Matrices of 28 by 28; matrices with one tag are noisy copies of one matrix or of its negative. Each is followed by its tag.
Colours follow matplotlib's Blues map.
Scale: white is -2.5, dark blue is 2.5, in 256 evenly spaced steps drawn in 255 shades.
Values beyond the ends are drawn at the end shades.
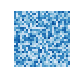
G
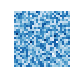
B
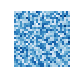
B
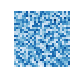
B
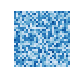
G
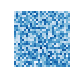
G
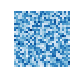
B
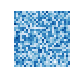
G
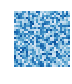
B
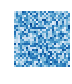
G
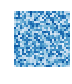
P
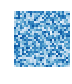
P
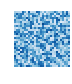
B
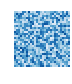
B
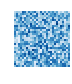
G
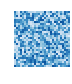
P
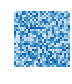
G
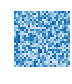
G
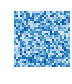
P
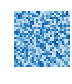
B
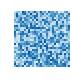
G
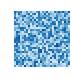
G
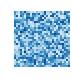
P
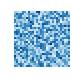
B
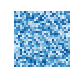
P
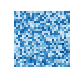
P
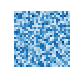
B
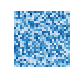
P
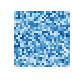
P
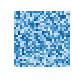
P
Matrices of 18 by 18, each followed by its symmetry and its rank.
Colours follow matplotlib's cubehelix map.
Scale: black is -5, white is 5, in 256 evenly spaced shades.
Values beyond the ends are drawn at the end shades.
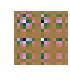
symmetric, rank one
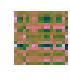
neither, rank two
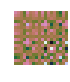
symmetric, rank two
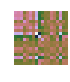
symmetric, rank two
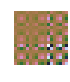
symmetric, rank one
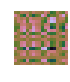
neither, rank two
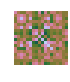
symmetric, rank three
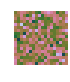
neither, full rank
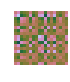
symmetric, rank two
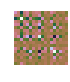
symmetric, rank three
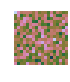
neither, full rank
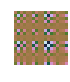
symmetric, rank one
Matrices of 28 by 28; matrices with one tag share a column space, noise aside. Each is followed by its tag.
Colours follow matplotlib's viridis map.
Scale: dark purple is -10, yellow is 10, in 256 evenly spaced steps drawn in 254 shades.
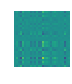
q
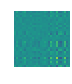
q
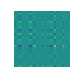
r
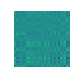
q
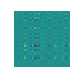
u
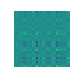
q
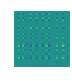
u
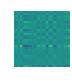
r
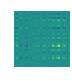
u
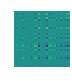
u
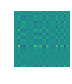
r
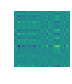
r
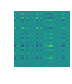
u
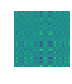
q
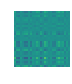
q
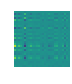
u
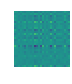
r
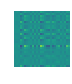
r
